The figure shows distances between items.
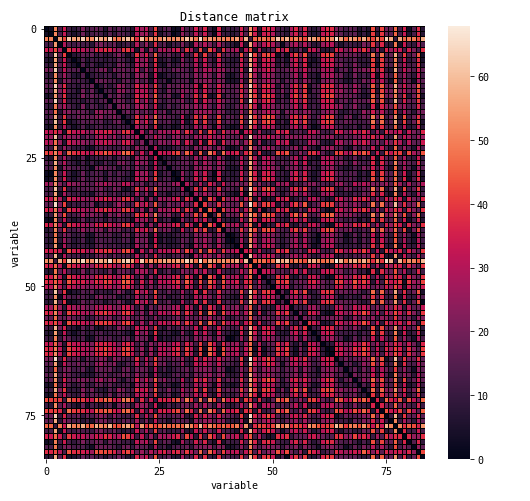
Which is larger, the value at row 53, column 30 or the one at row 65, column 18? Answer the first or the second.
the first
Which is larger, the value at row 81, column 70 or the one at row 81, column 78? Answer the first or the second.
the first
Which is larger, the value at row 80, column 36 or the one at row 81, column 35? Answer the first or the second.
the second
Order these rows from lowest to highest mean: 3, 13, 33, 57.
3, 13, 33, 57
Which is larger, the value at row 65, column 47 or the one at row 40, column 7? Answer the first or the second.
the first
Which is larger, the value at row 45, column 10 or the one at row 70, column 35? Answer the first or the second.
the first
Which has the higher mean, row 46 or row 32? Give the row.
46
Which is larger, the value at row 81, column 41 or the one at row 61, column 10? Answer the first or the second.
the second
